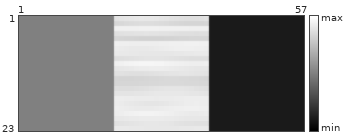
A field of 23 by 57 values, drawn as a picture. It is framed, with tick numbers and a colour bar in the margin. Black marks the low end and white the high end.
The table splits into one row of 3 panels. Panel 1,1: middling, flat. Panel 1,2: very high, streaked across, faint in contrast. Panel 1,3: very low, flat.
